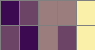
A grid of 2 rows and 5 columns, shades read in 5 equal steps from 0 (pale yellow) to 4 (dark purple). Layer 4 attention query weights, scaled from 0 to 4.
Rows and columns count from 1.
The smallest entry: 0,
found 2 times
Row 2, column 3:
2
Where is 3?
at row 1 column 2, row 2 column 1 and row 2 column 4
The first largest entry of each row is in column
1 2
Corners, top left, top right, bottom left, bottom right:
4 0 3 0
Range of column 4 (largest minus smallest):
1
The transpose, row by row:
4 3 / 3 4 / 2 2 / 2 3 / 0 0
